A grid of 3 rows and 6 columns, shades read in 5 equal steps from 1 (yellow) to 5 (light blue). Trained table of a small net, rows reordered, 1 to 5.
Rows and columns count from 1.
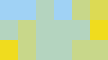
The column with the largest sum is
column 4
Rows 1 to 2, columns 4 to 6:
5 3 2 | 4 4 1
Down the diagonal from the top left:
5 3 4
